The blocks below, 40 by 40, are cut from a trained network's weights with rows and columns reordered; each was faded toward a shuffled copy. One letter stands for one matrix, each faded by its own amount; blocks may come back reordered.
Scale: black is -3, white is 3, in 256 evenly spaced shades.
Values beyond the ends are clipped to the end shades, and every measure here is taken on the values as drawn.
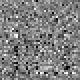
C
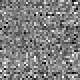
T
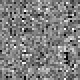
T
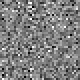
C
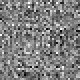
C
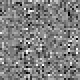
T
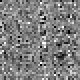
T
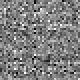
T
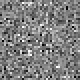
C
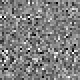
C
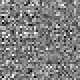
T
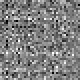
T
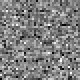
C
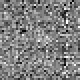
T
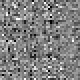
T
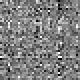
T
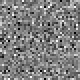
C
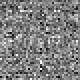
T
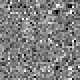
C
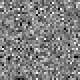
C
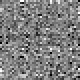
T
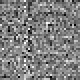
T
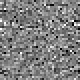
C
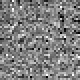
T
